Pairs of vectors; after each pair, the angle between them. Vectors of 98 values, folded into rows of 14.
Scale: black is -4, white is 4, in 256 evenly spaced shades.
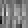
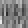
nearly opposite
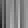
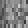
partly aligned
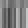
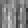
nearly opposite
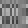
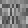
nearly parallel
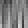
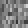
orthogonal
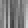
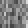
partly aligned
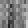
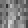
nearly opposite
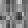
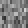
orthogonal
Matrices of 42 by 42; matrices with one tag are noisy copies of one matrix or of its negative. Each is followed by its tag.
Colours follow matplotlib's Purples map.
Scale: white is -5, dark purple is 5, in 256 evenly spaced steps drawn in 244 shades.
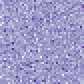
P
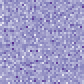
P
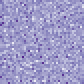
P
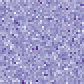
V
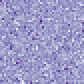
V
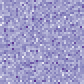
P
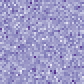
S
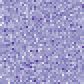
P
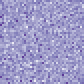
P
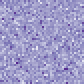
V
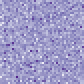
P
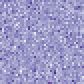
S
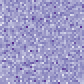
P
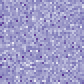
P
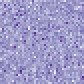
S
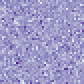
V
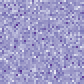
S
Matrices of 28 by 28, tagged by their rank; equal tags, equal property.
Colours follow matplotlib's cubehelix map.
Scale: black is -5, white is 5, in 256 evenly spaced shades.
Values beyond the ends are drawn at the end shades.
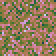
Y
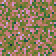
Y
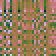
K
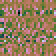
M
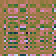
K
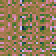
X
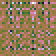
X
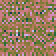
M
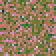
Y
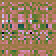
X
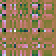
K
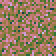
Y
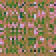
M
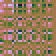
K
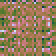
X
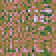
M
